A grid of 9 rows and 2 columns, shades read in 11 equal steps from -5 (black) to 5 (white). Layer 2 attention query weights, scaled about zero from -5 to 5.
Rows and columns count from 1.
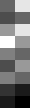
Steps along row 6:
up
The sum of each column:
-6 -2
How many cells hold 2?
0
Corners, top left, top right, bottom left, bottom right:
-1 4 -4 -5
